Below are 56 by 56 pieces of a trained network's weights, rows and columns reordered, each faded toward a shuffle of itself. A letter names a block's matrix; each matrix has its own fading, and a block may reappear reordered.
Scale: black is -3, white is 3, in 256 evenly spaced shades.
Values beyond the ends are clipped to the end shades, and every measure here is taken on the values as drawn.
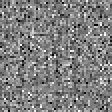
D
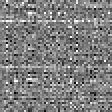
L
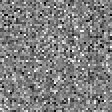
D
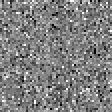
D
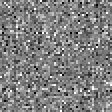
D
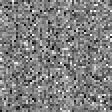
D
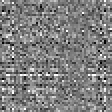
L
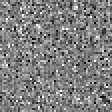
D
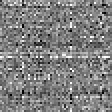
L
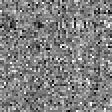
D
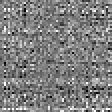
L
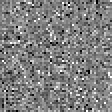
D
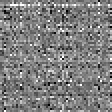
L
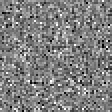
D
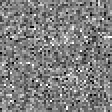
D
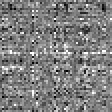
L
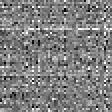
L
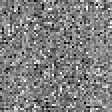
D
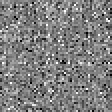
D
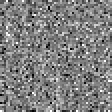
D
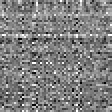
L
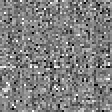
D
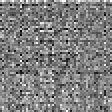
L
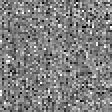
D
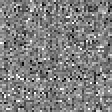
D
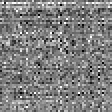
L
